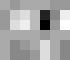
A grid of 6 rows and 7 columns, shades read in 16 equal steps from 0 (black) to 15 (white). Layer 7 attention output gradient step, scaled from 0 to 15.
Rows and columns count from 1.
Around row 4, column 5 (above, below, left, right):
0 13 10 10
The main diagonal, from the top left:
10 12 14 10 13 10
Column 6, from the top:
9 8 9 10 10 10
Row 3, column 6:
9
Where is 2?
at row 2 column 5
